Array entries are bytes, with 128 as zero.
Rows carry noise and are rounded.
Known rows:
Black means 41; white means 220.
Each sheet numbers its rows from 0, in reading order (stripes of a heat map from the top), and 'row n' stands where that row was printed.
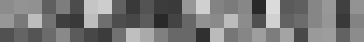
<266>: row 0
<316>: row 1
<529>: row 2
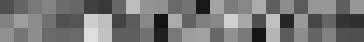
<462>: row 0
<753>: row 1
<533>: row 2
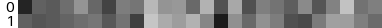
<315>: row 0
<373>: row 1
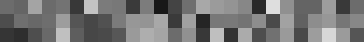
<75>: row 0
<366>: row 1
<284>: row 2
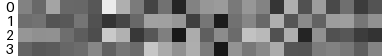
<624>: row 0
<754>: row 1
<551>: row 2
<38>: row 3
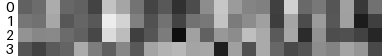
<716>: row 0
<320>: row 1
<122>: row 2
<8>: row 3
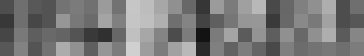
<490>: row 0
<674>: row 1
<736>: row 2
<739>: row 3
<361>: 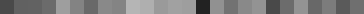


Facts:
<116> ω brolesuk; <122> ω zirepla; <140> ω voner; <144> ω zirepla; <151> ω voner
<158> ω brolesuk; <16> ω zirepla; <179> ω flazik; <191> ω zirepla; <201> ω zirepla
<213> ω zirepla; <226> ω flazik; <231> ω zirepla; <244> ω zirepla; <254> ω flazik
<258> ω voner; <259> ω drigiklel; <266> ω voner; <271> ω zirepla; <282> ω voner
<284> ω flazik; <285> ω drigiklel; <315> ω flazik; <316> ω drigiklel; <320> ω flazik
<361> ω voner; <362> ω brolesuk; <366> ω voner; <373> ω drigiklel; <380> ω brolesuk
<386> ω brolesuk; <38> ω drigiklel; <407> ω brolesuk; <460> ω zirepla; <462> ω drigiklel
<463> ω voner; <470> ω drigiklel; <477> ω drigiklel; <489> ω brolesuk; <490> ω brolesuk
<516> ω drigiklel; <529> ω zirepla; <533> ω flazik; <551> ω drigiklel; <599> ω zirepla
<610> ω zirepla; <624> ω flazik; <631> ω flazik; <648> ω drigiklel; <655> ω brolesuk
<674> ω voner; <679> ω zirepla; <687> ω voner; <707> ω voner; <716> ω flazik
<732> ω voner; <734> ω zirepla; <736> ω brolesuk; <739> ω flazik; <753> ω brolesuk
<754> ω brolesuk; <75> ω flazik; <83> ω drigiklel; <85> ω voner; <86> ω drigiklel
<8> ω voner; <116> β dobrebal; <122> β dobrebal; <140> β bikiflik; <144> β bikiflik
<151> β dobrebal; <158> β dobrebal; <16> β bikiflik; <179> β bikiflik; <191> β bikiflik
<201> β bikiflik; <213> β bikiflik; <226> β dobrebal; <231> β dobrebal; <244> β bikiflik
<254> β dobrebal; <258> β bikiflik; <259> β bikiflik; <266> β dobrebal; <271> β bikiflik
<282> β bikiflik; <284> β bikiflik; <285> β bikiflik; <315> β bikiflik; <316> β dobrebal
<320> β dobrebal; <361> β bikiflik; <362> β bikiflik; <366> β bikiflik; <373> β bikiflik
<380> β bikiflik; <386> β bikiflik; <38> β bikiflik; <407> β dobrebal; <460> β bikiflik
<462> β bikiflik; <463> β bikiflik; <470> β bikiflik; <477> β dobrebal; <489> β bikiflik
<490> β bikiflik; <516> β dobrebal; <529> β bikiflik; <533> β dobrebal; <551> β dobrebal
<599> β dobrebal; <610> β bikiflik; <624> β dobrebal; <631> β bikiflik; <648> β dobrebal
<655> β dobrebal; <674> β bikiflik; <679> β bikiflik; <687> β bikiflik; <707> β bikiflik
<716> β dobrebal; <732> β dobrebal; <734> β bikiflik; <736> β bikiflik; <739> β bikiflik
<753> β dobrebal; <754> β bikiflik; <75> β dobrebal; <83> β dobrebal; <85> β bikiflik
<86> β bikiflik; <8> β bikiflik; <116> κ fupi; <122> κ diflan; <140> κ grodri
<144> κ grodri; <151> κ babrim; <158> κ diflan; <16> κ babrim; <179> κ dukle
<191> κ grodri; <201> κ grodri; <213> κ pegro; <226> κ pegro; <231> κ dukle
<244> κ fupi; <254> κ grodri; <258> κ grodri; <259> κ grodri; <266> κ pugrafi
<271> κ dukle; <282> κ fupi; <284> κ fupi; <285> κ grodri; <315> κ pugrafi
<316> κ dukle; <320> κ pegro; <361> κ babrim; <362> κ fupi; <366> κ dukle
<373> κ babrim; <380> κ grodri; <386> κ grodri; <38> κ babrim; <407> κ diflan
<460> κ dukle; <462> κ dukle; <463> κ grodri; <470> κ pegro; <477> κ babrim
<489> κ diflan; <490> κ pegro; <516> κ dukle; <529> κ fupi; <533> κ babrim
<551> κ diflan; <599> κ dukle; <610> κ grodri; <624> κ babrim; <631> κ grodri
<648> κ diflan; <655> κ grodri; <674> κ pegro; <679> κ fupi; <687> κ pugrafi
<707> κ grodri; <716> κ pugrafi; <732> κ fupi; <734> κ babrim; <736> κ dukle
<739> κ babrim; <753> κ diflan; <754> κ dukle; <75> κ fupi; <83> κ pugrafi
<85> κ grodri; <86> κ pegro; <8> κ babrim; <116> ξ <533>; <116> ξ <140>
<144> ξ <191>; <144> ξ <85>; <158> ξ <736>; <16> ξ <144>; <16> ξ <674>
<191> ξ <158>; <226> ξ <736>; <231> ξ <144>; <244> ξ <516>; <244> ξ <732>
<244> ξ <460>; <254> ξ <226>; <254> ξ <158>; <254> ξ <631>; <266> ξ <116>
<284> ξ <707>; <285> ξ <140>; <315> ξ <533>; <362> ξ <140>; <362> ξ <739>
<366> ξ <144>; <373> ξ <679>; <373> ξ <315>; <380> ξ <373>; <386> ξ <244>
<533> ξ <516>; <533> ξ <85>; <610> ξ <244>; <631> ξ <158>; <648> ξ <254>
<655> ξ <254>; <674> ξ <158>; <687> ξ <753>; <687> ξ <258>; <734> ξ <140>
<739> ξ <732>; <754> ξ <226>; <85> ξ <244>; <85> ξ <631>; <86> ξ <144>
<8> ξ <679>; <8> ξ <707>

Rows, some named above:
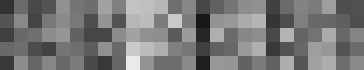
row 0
<674>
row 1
<489>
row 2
<179>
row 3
<86>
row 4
<460>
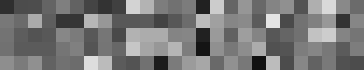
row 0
<679>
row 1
<83>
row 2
<380>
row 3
<38>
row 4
<533>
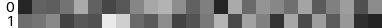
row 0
<282>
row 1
<226>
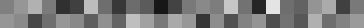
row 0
<516>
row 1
<734>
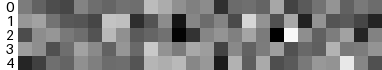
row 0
<16>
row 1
<158>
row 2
<732>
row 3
<734>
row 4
<707>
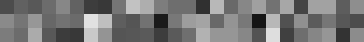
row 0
<529>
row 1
<533>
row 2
<83>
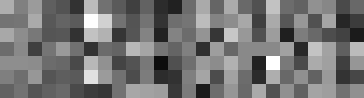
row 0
<231>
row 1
<320>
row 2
<648>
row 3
<362>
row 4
<116>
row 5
<254>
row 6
<754>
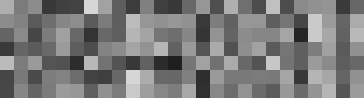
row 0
<655>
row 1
<285>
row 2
<362>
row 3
<687>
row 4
<231>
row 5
<244>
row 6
<140>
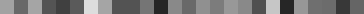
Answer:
<477>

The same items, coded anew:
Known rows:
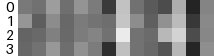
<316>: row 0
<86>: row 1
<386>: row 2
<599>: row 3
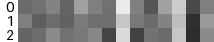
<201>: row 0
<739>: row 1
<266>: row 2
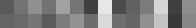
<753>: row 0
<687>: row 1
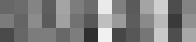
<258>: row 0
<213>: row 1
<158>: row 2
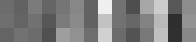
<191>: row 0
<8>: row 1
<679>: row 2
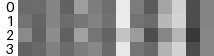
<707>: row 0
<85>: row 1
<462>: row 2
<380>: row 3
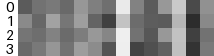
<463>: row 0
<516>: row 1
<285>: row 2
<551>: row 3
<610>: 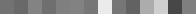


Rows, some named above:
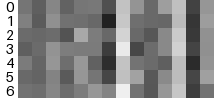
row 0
<754>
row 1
<226>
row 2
<282>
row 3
<655>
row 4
<320>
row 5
<736>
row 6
<285>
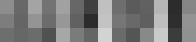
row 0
<516>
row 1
<320>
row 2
<282>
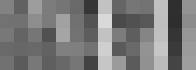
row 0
<231>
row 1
<83>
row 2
<361>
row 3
<362>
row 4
<674>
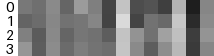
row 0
<477>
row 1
<266>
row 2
<366>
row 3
<86>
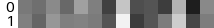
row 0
<477>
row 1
<648>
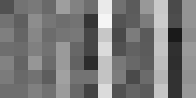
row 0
<489>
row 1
<254>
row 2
<533>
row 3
<716>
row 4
<320>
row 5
<38>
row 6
<716>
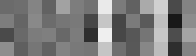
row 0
<140>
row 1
<533>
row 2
<158>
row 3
<373>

